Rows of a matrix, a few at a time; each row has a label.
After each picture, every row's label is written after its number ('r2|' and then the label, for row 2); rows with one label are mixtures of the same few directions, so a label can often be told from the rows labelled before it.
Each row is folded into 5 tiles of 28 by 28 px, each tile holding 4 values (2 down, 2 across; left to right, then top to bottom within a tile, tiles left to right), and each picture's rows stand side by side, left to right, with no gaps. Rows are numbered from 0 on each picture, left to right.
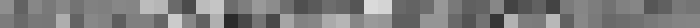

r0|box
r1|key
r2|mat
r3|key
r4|mat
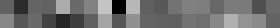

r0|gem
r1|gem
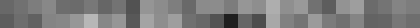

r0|gem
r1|gem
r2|key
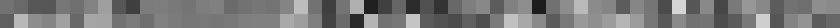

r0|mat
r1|mat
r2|key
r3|gem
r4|gem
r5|box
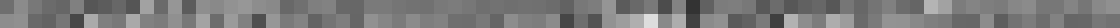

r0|key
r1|box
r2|key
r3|key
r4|gem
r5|key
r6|mat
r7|mat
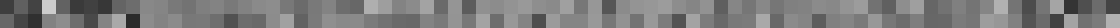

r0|box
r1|gem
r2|mat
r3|box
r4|box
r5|box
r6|key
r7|key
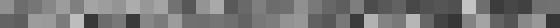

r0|key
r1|key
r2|key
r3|box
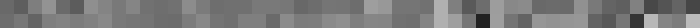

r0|key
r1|box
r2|mat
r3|box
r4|key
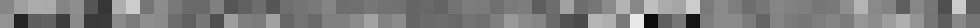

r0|mat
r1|key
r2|gem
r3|gem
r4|key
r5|box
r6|gem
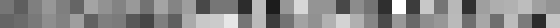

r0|key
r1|gem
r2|gem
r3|box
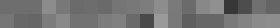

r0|box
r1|mat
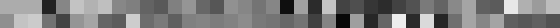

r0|box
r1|key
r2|box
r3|mat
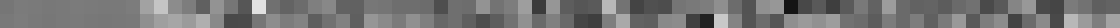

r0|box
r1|gem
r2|key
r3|gem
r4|box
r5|mat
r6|box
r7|key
